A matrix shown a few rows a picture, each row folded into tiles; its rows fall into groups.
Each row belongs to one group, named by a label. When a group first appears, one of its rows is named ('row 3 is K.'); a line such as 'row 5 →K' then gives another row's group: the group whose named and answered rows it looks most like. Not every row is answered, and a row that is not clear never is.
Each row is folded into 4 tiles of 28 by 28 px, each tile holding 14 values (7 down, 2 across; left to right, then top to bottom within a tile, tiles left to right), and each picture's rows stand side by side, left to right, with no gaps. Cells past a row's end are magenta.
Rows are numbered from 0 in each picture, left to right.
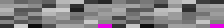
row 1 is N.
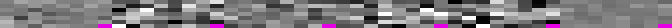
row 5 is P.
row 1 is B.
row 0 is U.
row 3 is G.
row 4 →G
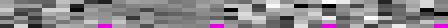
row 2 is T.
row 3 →U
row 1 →U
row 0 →N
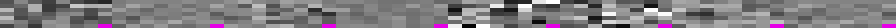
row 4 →B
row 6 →N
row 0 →P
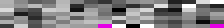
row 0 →N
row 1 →B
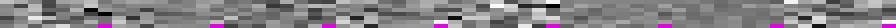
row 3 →U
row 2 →P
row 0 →U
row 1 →U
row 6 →P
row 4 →T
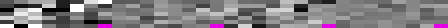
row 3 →P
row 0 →B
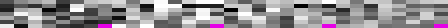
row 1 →T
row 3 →T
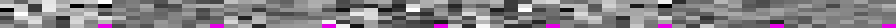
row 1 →P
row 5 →T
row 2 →U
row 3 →B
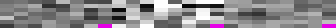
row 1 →T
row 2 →N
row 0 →P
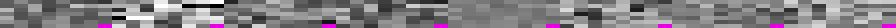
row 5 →N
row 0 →P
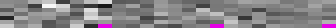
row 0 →T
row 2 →U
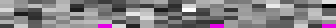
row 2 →T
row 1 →B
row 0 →N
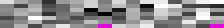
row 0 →U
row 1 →T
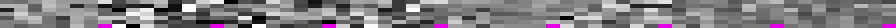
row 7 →P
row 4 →U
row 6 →B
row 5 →T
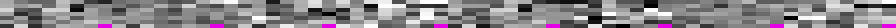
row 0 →N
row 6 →N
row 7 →T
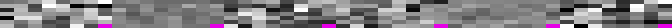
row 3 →N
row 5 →B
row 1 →P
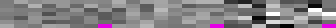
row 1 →T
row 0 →U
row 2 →G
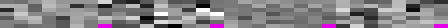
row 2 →U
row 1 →G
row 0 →T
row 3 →N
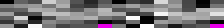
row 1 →G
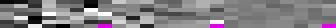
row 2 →P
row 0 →G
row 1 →U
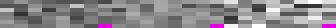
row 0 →P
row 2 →T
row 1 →T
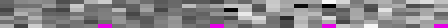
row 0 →B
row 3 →T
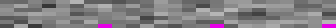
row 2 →N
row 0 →N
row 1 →G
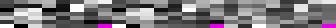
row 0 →B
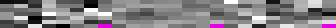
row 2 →U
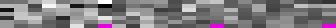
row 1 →B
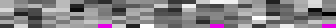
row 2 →U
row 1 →B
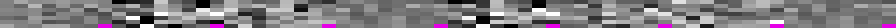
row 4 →G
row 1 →G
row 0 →U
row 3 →P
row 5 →G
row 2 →N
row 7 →P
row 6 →U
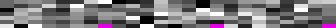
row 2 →B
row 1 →G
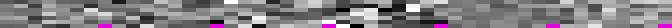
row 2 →U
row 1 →G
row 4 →P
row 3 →B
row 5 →T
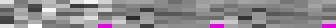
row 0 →T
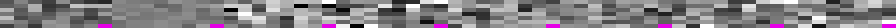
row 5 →U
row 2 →T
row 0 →P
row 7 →U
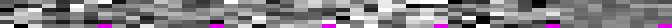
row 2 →U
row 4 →G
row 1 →G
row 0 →B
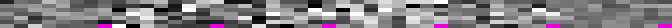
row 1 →B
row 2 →G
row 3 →T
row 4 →G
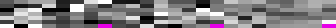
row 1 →G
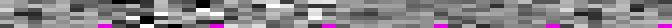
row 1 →G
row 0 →N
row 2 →T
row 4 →N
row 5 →N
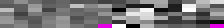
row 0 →P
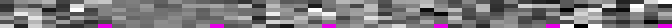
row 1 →P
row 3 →U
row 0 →B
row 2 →G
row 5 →B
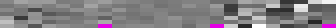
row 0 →U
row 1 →P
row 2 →B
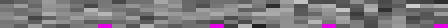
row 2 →N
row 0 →G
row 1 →G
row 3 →P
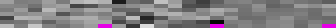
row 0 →T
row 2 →P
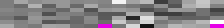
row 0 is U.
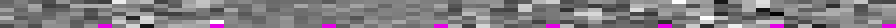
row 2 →P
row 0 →P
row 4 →B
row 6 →U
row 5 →B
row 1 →U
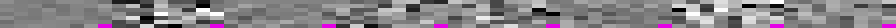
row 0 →P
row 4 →U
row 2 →N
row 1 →G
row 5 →U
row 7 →T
